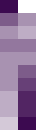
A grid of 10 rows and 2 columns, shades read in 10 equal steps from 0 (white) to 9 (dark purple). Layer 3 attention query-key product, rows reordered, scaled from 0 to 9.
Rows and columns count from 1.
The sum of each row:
9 10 7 10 8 10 11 11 11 11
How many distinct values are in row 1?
2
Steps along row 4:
same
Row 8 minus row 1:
-6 8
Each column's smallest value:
2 0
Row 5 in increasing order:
4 4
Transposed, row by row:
9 6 4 5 4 4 4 3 3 2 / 0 4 3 5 4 6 7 8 8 9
